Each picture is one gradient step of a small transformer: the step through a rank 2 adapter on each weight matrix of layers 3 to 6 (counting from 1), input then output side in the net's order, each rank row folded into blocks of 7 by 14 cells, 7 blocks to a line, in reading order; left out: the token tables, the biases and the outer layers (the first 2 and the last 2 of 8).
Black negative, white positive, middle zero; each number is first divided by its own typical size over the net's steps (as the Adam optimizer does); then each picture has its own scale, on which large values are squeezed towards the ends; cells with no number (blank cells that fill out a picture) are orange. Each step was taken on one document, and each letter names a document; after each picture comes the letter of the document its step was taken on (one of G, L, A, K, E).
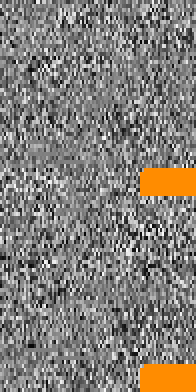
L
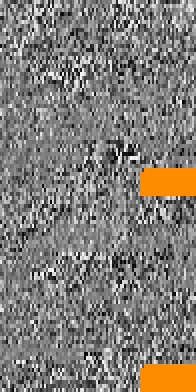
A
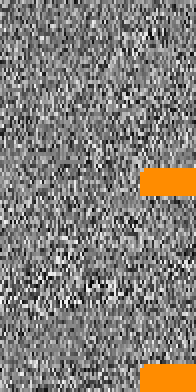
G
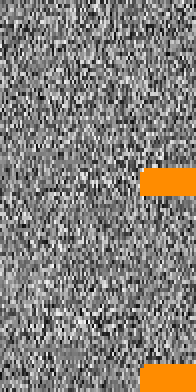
L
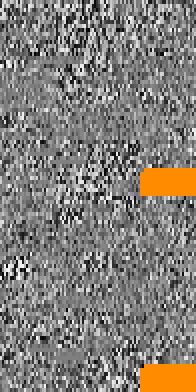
A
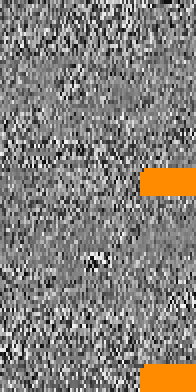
A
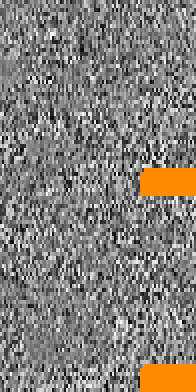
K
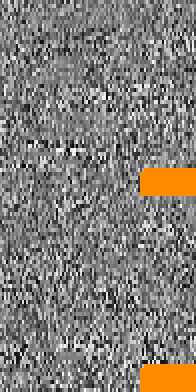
G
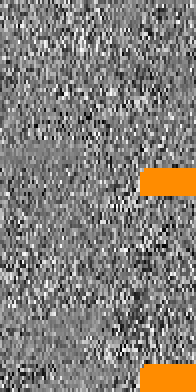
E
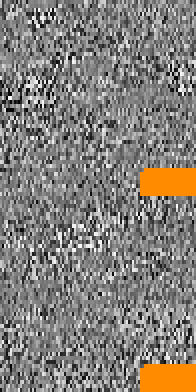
K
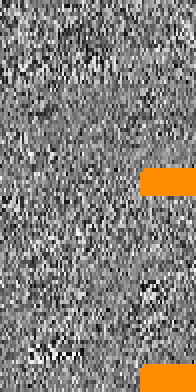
L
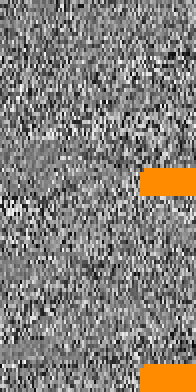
K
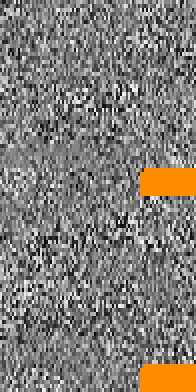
L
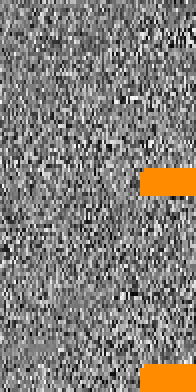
K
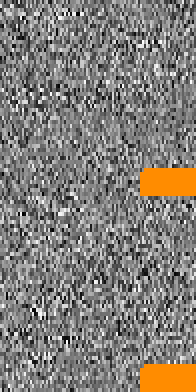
E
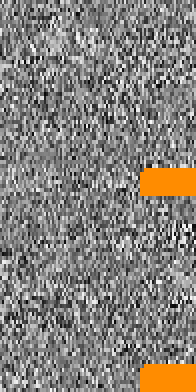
L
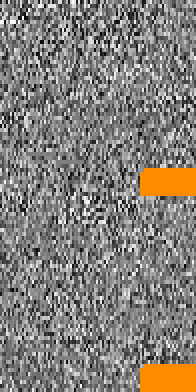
G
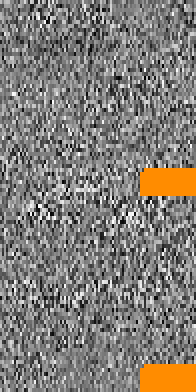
E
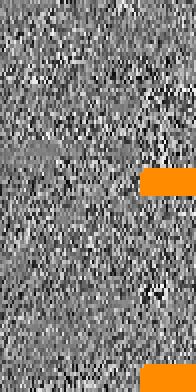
K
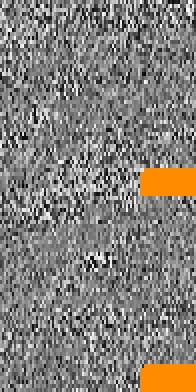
A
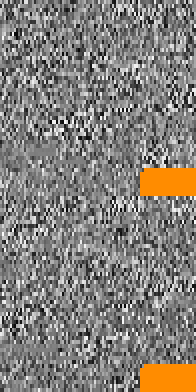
K
